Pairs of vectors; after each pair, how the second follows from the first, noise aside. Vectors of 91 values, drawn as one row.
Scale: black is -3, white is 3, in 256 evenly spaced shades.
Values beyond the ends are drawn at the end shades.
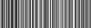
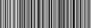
negated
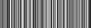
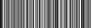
reversed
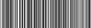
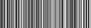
wrapped around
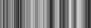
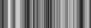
wrapped around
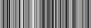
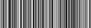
sign-scrambled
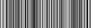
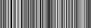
wrapped around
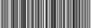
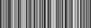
negated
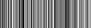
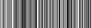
reversed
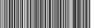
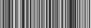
sign-scrambled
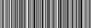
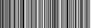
wrapped around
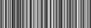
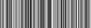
sign-scrambled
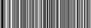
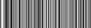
negated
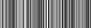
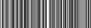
sign-scrambled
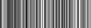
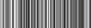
reversed
